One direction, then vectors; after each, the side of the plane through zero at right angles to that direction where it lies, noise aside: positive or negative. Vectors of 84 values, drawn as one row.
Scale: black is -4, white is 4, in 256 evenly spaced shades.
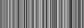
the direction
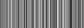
positive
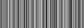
positive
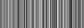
positive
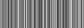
negative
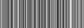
negative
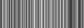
positive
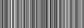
positive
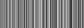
positive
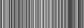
positive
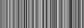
positive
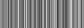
negative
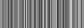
negative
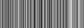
negative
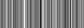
negative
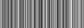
negative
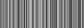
positive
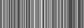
positive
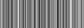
negative
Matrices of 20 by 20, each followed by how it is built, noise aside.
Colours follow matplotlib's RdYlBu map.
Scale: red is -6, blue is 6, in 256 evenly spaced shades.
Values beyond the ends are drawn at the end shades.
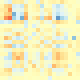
low rank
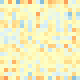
low rank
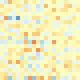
low rank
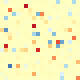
sparse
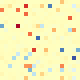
sparse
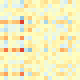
low rank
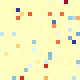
sparse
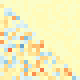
lower triangular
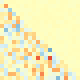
lower triangular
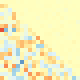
lower triangular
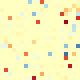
sparse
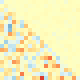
lower triangular
